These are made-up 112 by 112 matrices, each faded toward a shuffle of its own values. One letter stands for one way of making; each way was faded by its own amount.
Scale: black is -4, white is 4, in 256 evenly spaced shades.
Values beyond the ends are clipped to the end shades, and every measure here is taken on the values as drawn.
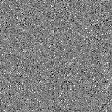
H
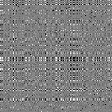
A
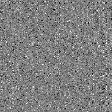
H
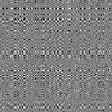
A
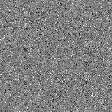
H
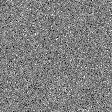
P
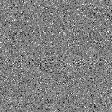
H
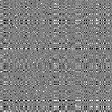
A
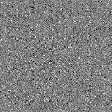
H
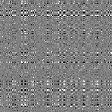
A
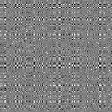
A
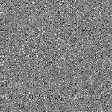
H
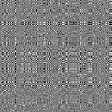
A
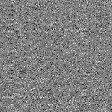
H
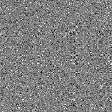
H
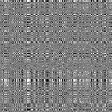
A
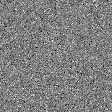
P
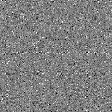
H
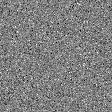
P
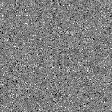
H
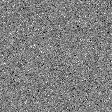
P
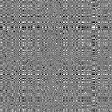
A
